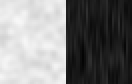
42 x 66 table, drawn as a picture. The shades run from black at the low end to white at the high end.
The table splits into one row of 2 panels. Panel 1,1: very high, blotchy, faint in contrast. Panel 1,2: very low, streaked downward, faint in contrast.
